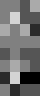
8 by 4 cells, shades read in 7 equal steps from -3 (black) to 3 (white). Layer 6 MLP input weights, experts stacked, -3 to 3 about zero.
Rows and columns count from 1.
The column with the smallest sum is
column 4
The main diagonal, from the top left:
0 2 1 0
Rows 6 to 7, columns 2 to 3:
1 0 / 2 -3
